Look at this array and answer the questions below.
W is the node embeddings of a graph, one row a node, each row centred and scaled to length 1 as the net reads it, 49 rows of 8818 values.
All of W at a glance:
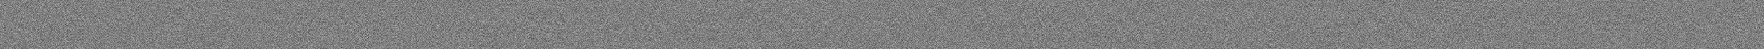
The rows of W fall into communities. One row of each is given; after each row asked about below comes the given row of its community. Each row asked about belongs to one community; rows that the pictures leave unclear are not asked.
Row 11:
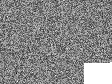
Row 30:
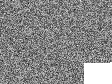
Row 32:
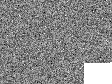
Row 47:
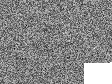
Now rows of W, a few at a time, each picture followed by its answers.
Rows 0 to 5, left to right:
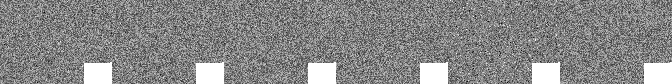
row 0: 32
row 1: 30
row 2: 32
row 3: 11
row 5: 30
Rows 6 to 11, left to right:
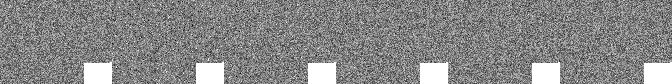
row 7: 32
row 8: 11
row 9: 32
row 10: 32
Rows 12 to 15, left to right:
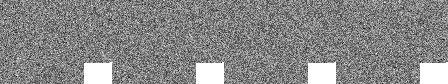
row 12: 47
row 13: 32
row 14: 47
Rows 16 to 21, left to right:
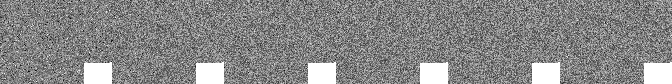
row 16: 32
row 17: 47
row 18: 47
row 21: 30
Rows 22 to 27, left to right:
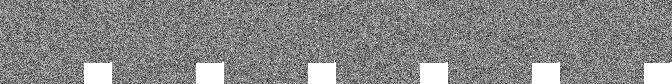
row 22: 11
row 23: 32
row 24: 32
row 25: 30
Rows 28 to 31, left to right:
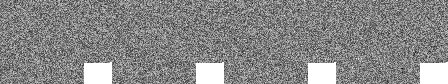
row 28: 11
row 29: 30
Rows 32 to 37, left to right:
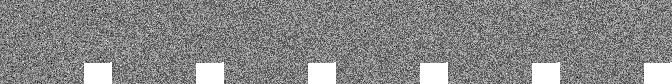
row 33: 30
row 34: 47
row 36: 30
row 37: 47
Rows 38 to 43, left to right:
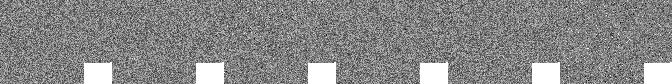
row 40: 47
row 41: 11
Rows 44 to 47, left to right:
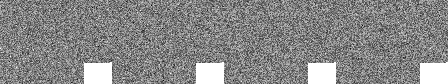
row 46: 11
